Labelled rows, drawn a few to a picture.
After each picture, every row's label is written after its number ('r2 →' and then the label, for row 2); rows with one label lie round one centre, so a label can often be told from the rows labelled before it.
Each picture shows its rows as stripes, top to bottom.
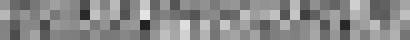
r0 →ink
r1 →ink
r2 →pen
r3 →pen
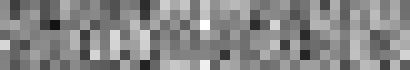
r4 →pen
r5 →pen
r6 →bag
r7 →ink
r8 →ink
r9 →ink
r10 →pen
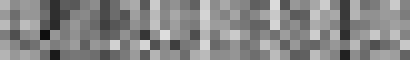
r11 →bag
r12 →bag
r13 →bag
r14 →pen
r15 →ink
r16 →bag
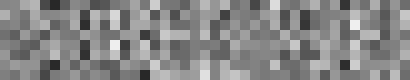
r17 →bag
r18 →ink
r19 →ink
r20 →pen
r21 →ink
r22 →ink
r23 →bag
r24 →pen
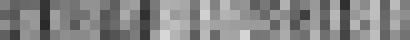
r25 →pen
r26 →pen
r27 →pen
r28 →pen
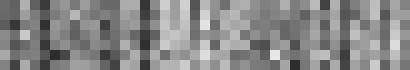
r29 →pen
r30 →pen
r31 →pen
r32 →pen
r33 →pen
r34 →bag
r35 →pen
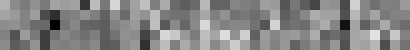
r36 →ink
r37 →bag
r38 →bag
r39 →pen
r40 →pen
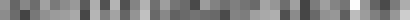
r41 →ink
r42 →ink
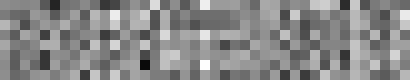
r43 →bag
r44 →ink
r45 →ink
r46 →pen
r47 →ink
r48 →pen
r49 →pen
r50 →ink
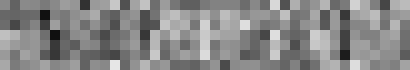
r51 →ink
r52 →pen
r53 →pen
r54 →bag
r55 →bag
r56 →bag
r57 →ink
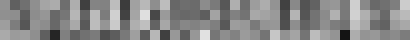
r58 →ink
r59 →ink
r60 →ink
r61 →bag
